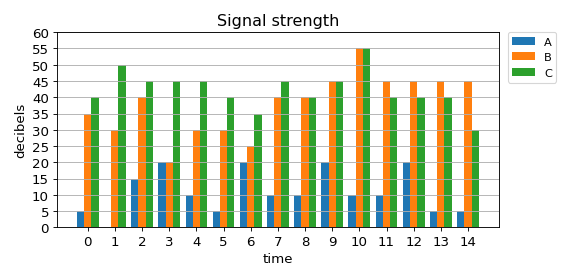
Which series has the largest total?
C
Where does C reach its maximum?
10
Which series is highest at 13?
B
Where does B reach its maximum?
10
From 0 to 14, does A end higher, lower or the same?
the same
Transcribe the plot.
Title: Signal strength
x-axis: time, ticks 0 1 2 3 4 5 6 7 8 9 10 11 12 13 14
y-axis: decibels, ticks 0 5 10 15 20 25 30 35 40 45 50 55 60
Legend: A, B, C
Values:
A: 5 0 15 20 10 5 20 10 10 20 10 10 20 5 5
B: 35 30 40 20 30 30 25 40 40 45 55 45 45 45 45
C: 40 50 45 45 45 40 35 45 40 45 55 40 40 40 30
